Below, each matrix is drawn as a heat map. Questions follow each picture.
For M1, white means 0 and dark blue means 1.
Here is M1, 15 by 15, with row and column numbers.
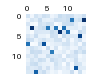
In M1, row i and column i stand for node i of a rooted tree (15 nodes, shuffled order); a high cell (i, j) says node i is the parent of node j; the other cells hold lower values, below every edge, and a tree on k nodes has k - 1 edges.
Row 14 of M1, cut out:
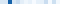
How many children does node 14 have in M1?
1
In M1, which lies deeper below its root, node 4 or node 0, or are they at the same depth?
the same depth
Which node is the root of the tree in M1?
3
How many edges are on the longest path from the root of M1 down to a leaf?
3
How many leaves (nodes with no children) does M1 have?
7
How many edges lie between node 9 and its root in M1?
1
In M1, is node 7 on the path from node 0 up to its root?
yes
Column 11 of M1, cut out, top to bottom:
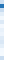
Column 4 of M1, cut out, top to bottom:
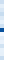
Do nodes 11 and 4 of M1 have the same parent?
no
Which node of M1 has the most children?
3
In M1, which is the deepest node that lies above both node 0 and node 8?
7
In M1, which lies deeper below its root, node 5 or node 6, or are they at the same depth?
node 6
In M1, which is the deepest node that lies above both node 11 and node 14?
1
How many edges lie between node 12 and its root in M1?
3
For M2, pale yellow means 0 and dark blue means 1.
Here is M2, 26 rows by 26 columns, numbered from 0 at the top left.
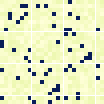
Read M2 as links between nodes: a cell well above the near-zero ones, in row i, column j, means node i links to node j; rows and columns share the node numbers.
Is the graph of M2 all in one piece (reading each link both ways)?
yes
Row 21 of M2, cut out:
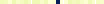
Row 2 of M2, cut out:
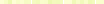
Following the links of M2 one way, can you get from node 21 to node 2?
no
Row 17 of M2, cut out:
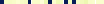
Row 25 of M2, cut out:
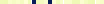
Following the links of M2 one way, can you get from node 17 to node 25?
no
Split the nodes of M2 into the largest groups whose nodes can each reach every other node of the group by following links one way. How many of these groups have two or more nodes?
2
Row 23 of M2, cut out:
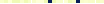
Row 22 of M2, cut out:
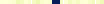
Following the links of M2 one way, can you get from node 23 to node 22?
yes
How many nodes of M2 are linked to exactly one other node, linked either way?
2
